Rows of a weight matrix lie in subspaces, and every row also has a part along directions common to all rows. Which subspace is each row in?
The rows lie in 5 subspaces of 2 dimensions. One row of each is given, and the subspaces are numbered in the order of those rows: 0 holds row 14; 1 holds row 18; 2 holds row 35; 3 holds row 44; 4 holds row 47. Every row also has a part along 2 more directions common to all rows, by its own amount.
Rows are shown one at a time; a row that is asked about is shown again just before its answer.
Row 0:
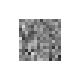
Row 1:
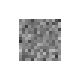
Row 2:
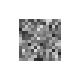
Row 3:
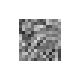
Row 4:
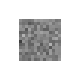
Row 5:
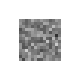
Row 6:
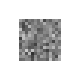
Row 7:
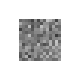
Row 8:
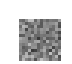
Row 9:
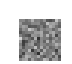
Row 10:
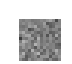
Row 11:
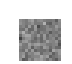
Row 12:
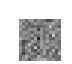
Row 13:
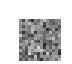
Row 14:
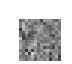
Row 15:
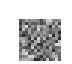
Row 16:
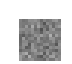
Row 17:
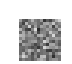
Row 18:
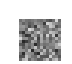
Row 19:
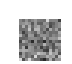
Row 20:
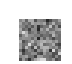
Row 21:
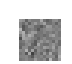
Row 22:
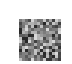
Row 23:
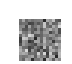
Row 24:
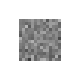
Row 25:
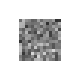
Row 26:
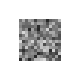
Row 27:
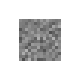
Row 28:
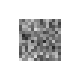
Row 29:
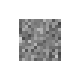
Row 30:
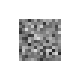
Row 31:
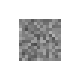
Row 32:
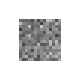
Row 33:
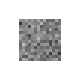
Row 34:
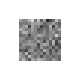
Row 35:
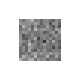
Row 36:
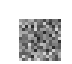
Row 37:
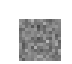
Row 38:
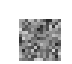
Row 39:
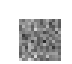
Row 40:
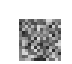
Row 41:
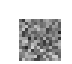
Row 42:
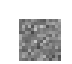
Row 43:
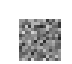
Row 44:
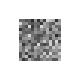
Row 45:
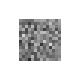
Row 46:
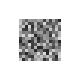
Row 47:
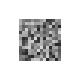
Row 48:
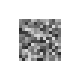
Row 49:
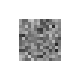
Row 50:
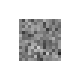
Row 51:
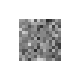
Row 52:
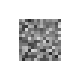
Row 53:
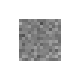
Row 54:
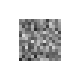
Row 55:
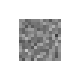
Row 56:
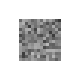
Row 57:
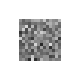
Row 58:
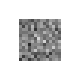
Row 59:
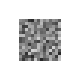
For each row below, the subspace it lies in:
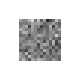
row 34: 3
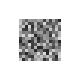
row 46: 2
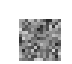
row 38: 3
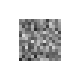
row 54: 2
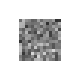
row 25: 0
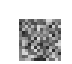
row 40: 4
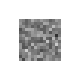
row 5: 1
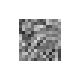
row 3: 0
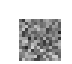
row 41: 4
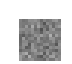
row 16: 3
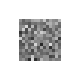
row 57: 2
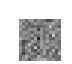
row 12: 1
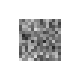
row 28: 2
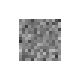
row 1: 0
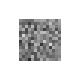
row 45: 2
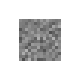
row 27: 1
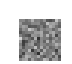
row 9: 1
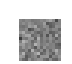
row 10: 1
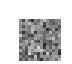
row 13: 4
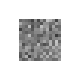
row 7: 3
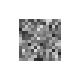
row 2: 3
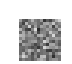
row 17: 0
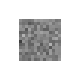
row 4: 2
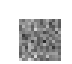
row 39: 2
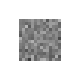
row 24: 2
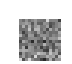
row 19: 2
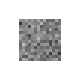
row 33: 3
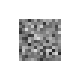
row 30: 4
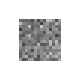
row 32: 3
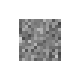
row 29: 3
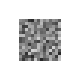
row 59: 4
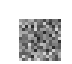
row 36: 2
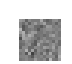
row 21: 0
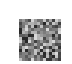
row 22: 4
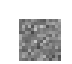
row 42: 0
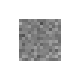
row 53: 3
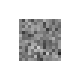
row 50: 4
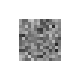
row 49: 3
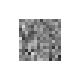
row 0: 0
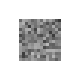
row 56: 0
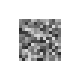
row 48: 1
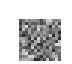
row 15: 4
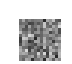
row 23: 4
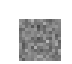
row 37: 1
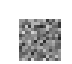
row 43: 0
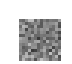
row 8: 4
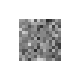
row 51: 3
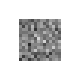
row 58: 2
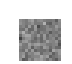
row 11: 1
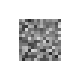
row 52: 4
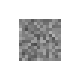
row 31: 1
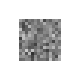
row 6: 0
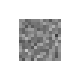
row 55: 1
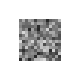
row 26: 2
